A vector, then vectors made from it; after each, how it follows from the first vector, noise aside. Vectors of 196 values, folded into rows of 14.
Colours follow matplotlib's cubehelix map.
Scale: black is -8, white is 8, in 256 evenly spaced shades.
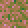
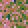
scaled up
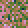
scaled up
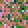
scaled up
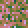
scaled up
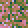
scaled up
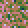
scaled up
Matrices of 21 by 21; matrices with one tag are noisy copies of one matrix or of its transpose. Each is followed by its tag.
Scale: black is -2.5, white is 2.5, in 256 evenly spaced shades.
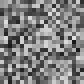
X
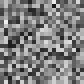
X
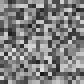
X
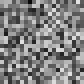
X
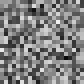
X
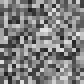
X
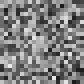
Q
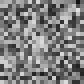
Q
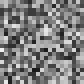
X
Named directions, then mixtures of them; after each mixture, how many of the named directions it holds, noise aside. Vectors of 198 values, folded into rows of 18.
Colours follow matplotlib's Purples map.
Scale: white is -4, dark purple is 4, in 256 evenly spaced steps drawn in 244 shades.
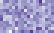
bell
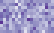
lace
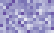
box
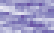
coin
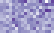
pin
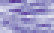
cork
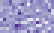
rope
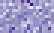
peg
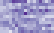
three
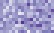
three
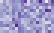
three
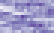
one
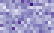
three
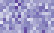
one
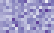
one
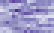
one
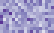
two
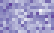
three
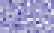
one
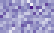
one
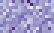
one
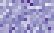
one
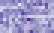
three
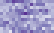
three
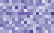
three
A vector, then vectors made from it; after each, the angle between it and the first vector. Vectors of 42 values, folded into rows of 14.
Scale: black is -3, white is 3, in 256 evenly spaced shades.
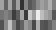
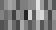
partly aligned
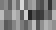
nearly opposite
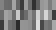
partly aligned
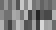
nearly opposite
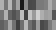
nearly parallel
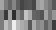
orthogonal
